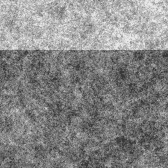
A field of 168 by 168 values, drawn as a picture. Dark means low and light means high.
The field is mottled with small blotches. No regular stripes run through it. A horizontal seam about 30% of the way down splits the table, and the top part is higher.
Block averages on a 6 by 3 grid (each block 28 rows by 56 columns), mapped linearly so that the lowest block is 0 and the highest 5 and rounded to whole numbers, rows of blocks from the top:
5 4 5 | 4 4 4 | 0 1 0 | 1 1 0 | 1 1 0 | 1 0 0
